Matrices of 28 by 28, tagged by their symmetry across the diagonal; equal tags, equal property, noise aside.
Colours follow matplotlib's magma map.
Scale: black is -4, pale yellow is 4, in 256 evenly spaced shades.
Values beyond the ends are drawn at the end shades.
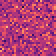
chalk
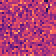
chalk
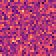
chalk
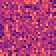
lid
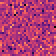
chalk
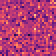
lid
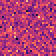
lid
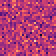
lid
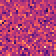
chalk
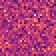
chalk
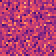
chalk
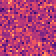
lid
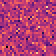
lid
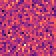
chalk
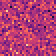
lid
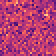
chalk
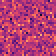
chalk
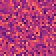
lid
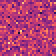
chalk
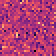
chalk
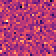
lid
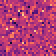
lid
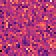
lid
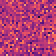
lid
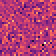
lid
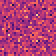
chalk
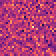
chalk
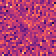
lid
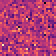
lid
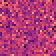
chalk
